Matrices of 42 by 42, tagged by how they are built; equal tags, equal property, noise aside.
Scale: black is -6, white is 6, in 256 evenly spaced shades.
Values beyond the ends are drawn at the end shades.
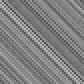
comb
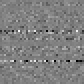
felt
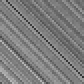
comb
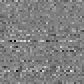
felt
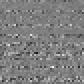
felt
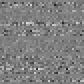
felt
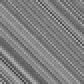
comb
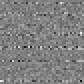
felt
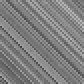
comb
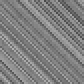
comb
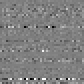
felt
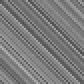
comb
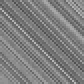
comb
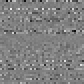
felt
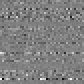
felt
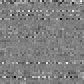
felt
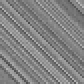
comb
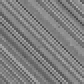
comb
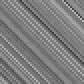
comb
